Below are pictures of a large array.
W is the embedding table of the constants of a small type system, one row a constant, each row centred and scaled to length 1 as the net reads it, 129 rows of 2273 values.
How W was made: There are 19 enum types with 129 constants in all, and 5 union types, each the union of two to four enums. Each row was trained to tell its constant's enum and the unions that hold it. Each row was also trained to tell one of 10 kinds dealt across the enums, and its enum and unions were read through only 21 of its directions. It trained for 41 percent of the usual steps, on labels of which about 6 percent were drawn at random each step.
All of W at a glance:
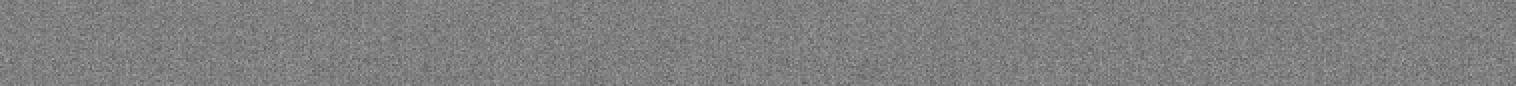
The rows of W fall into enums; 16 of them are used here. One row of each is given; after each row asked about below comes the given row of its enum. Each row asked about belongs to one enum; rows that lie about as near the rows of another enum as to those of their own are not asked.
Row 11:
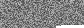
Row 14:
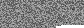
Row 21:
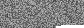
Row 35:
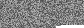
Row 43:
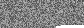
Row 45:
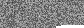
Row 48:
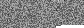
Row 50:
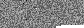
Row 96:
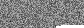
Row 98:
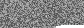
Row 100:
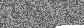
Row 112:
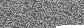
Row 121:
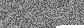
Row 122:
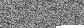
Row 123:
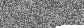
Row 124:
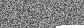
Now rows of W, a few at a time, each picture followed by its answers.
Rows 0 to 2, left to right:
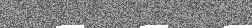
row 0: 50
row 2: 11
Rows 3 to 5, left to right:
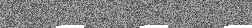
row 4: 122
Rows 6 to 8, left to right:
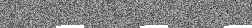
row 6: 45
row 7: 35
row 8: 124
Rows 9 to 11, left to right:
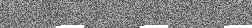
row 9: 122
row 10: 21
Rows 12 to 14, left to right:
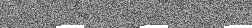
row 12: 50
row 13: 11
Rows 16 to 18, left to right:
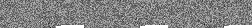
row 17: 123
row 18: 121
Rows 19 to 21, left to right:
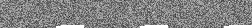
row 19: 50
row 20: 96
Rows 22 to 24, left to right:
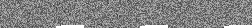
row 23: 123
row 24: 48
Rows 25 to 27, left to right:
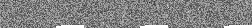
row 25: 43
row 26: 35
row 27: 100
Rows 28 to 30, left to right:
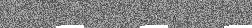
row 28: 122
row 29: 124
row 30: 98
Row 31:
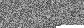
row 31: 121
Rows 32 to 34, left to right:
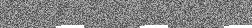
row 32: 48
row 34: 48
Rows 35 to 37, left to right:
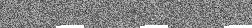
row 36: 11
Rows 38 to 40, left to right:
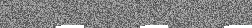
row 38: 21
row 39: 112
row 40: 98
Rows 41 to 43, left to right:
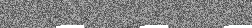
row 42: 121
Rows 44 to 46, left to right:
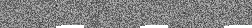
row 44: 14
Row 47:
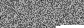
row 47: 14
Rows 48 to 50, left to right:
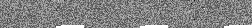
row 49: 43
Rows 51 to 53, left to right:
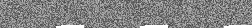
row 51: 21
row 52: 122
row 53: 14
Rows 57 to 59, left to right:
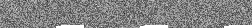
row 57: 50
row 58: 14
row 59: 35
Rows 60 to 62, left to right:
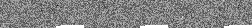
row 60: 112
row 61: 45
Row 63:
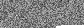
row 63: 121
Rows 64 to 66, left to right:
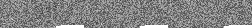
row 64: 112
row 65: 21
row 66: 21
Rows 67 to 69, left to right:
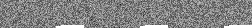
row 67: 123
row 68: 96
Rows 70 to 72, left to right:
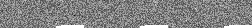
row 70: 96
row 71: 35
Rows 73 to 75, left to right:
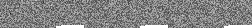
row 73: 14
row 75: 112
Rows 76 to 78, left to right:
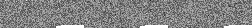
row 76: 121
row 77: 124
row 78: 14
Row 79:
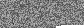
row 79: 100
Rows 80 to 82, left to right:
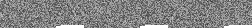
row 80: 124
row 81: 50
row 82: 96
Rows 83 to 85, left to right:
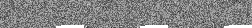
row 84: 122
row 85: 121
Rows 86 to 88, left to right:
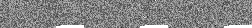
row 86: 122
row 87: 124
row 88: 124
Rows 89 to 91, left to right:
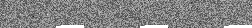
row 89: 124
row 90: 11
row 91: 96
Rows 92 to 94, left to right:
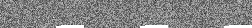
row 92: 96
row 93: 14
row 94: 43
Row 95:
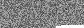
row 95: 43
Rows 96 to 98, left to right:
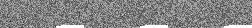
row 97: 98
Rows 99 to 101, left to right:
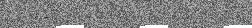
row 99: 98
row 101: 21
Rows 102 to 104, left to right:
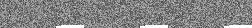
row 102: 98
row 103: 11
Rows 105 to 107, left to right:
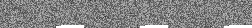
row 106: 43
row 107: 43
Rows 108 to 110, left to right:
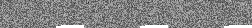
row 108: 112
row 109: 98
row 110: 122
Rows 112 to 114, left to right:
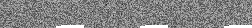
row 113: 112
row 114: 48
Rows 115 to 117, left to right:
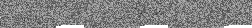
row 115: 123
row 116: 98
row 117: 98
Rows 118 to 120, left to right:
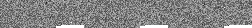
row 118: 48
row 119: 43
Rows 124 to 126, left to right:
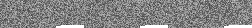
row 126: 50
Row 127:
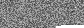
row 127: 14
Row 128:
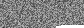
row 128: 124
